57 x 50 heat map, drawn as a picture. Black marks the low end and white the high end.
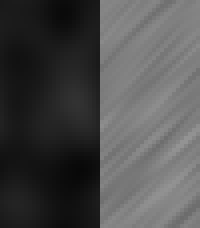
It is made of 1 by 2 panels. Panel 1,1: very low, smooth, faint in contrast. Panel 1,2: middling, slanting up to the right, faint in contrast.
